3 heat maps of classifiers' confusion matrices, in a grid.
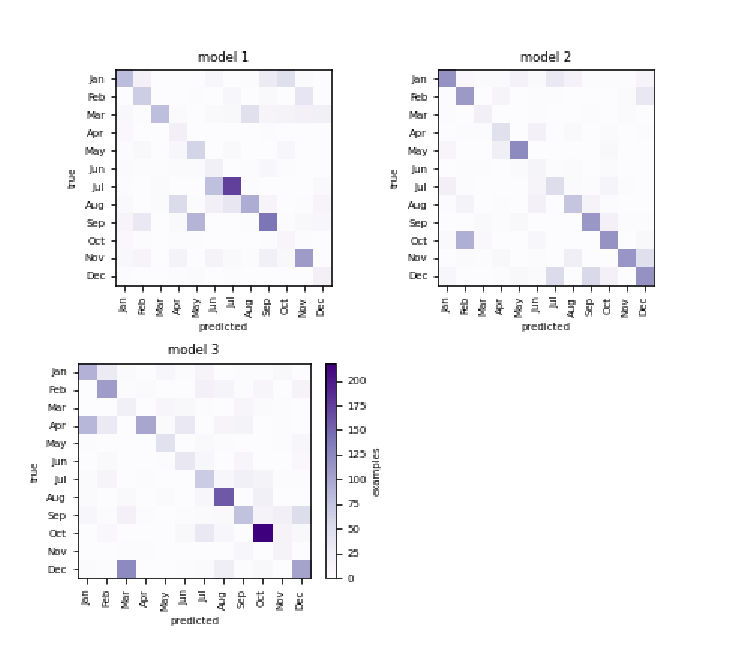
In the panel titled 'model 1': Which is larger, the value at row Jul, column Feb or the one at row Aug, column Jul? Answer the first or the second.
the second
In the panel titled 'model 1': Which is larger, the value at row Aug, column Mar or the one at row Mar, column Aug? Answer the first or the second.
the second
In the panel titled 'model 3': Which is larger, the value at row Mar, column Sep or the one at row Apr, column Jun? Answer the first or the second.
the second
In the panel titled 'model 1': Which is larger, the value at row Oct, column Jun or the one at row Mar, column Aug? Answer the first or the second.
the second
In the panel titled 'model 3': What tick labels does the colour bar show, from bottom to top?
0, 25, 50, 75, 100, 125, 150, 175, 200
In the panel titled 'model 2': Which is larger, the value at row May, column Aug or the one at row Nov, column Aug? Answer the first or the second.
the second
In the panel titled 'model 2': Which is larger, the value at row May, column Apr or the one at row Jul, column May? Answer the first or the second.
the first
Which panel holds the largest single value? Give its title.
model 3
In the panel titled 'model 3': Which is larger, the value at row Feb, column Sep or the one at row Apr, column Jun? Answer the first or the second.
the second
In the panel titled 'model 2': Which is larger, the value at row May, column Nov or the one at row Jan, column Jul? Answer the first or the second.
the second
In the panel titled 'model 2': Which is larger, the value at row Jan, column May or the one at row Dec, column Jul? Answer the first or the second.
the second
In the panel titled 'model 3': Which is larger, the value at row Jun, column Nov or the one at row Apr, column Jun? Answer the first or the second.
the second
